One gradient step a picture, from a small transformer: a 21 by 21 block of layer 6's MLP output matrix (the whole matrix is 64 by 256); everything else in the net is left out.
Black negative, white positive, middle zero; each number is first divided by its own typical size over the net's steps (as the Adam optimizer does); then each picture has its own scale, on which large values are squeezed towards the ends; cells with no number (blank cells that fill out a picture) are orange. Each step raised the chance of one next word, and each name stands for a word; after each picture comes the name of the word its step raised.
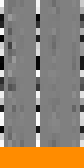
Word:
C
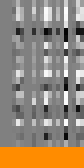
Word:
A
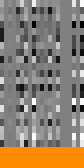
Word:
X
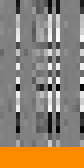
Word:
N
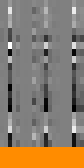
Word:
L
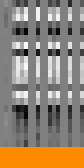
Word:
A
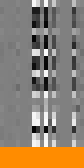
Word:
C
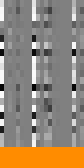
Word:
A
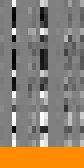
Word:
C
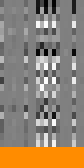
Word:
N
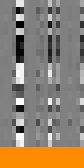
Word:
X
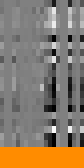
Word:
L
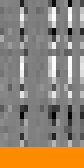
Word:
A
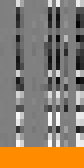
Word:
C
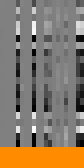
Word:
L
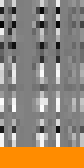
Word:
X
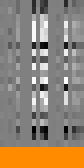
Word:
N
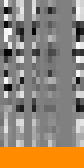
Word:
A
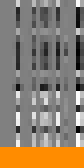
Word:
C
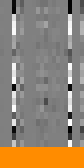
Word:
N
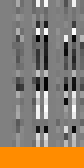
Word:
C
